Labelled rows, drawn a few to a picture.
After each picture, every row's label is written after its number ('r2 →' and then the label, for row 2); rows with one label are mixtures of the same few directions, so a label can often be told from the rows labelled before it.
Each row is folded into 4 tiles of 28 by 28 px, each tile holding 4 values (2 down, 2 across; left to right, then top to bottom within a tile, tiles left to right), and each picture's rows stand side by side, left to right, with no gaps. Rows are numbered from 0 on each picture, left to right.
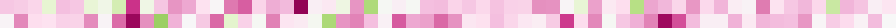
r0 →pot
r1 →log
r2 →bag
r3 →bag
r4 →pot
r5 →bag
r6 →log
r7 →pot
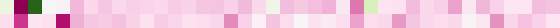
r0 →bag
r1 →pot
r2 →pot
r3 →bag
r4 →log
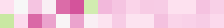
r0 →log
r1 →log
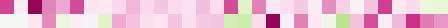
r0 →bag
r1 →log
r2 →log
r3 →pot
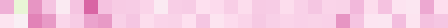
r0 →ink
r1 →pot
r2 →ink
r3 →log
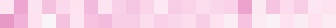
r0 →log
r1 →pot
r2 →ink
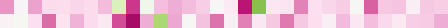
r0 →log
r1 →log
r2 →bag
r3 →bag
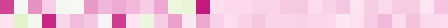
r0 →log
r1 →log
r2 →log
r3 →log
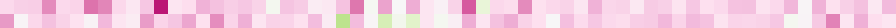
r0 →pot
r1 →pot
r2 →pot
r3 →ink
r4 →bag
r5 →bag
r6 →log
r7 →log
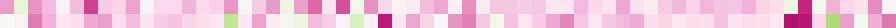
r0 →ink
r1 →bag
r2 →ink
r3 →log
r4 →log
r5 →ink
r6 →bag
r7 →log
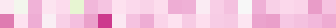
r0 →bag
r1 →log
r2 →ink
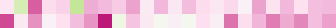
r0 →bag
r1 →ink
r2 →ink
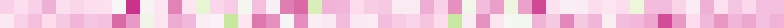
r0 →pot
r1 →ink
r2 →log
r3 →log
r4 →ink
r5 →bag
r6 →ink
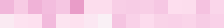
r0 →bag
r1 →log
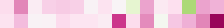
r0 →ink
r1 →bag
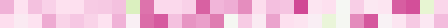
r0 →log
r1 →ink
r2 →bag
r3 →log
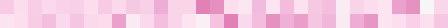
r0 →log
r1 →pot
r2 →ink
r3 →log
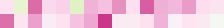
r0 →bag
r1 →bag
